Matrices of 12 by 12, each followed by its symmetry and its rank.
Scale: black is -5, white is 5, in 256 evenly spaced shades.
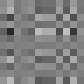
neither, rank one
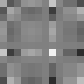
symmetric, rank one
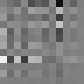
antisymmetric, rank two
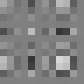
symmetric, rank one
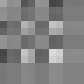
symmetric, rank one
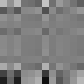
neither, rank one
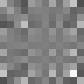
symmetric, rank two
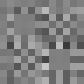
antisymmetric, rank two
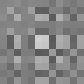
symmetric, rank two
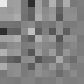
symmetric, rank two
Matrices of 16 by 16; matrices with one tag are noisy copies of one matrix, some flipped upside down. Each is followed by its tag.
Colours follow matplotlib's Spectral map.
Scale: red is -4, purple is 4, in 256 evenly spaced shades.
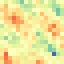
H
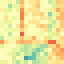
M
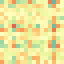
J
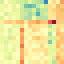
M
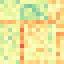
M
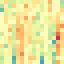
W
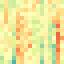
W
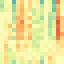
W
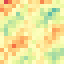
H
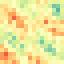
H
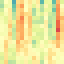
W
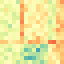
M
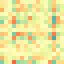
J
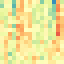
W
